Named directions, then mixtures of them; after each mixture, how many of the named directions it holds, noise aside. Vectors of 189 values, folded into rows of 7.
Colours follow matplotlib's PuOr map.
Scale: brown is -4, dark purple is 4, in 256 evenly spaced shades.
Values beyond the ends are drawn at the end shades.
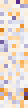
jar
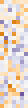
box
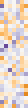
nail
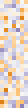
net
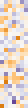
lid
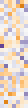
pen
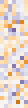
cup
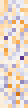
two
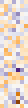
two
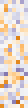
two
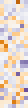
two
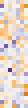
one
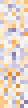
three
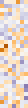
two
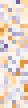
three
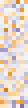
one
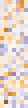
three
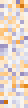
two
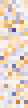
one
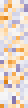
one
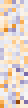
three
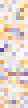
three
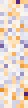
two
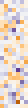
two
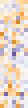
two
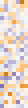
three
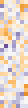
one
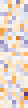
three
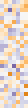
two
